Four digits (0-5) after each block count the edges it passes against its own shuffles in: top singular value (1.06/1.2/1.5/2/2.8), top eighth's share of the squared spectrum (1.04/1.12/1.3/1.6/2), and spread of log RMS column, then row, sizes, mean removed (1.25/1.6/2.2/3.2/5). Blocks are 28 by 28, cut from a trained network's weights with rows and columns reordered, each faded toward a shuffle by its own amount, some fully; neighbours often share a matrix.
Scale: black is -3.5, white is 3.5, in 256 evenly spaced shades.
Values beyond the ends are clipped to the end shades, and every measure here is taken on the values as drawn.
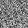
0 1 0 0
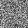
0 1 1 0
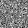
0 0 1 0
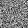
0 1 0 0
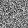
0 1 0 0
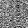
3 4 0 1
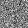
0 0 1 0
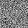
2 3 1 0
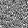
2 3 1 0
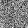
1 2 0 0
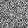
2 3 1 0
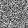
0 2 0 0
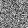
0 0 0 0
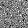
0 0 0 0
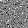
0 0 0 0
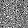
1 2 0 0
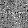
1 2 0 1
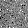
0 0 0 0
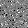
1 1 0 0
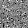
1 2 1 0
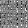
2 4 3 0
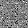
1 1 1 0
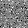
1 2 0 0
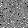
0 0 0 0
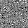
0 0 0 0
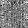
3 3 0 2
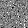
0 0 0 0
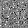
1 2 0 1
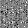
2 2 0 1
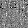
2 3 0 1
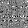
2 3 0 2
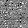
2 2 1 0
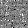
1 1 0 0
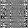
3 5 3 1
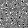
1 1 1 0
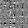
2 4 3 0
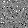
0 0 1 0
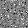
0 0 1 0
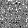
1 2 1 0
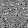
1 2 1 0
